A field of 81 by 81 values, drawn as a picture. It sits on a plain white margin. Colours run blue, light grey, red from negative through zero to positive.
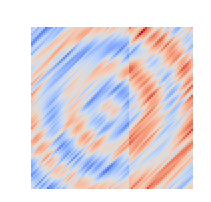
Concentric rings centre on the centre. On average the colour sits 50% of the way up the scale. A vertical seam about 60% of the way across splits the table, and the right part is higher. No lone cell stands out from its neighbours.
